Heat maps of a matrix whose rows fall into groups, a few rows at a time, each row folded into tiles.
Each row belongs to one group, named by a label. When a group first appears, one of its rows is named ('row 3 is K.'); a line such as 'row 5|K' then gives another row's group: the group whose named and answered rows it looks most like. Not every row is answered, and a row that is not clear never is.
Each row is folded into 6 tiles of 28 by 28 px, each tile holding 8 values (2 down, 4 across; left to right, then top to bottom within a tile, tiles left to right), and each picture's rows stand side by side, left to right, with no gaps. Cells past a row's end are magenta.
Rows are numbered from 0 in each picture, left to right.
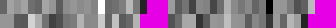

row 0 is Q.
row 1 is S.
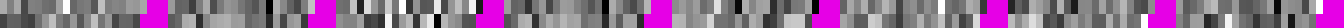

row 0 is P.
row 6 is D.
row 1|S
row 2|P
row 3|S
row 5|Q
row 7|S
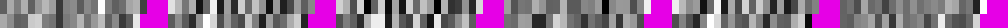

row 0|Q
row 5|D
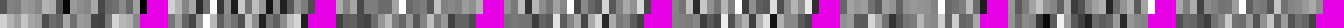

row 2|P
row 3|P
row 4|P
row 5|Q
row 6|S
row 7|P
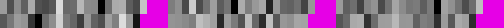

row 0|S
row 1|D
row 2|S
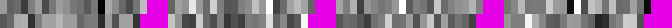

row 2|P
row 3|D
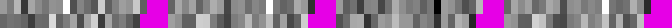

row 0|P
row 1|Q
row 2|S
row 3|Q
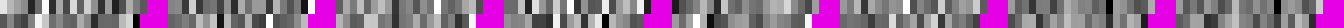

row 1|D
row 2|Q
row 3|P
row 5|P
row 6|S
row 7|S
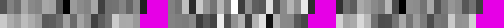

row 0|D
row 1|P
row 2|D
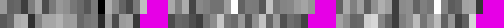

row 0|S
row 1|P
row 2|Q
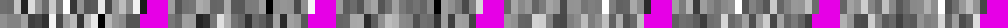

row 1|S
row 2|S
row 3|Q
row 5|Q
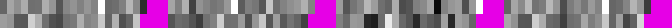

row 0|Q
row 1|P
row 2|S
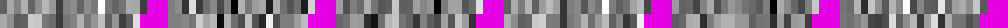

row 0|Q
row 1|D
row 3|Q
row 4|S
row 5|P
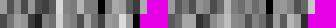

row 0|S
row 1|S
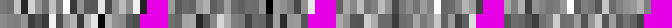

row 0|P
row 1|S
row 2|Q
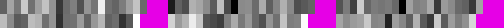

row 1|D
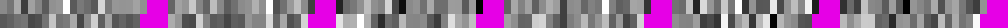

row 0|P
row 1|Q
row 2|D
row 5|D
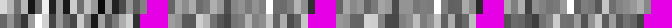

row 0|D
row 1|Q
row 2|Q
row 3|P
